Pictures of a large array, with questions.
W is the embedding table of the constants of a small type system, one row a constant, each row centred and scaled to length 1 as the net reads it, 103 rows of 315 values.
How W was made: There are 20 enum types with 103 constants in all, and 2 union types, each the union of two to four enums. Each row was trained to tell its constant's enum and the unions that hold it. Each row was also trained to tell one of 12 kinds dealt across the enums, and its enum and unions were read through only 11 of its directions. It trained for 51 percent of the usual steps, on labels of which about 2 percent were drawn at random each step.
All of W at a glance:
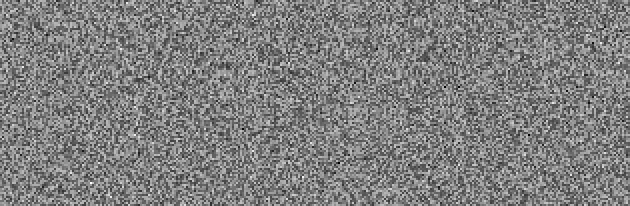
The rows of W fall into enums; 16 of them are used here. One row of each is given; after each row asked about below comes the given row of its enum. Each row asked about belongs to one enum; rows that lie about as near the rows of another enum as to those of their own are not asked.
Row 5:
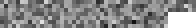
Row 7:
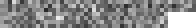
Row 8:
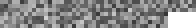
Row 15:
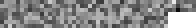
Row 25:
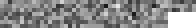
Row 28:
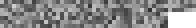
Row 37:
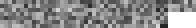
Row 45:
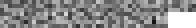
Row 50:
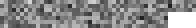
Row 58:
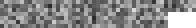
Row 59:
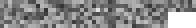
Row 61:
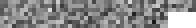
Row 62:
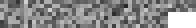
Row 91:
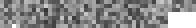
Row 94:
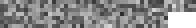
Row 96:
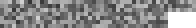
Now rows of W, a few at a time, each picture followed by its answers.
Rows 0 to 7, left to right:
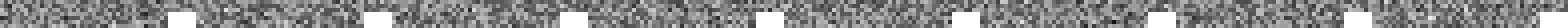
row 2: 94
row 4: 96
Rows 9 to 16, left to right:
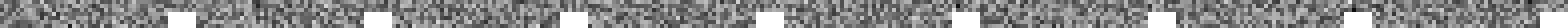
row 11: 8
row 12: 8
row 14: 94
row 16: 96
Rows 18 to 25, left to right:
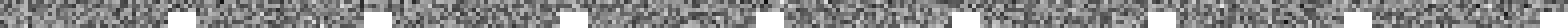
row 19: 61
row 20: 8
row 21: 91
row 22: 37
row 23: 37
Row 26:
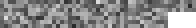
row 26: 25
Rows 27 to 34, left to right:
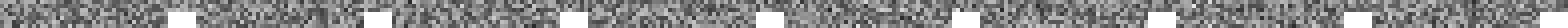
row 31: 91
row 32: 50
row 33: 15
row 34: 50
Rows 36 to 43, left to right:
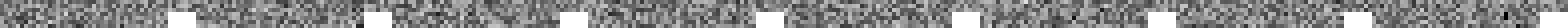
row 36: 37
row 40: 28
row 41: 25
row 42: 62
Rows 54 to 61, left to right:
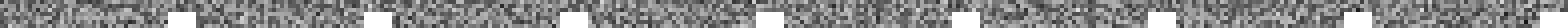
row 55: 94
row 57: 37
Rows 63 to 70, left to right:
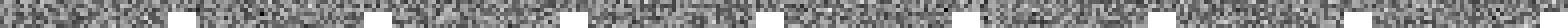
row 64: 91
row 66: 59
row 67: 50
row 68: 91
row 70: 28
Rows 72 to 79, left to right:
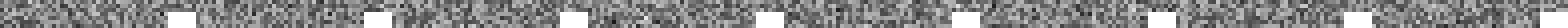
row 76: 94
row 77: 62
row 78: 25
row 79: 28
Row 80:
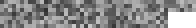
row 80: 96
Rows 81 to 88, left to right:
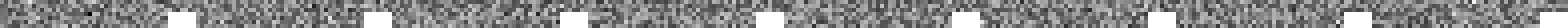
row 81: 91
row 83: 96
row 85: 8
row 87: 15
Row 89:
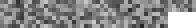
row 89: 45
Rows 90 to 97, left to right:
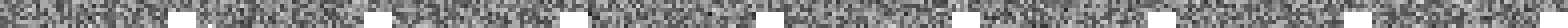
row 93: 61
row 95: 37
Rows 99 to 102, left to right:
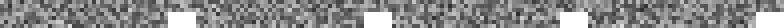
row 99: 8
